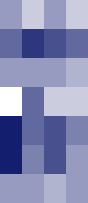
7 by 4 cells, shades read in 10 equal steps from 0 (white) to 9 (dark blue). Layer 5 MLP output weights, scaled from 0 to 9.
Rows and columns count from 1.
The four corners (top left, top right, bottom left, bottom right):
4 2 4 4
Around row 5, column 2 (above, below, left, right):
6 5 9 7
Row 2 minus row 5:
-3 2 0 1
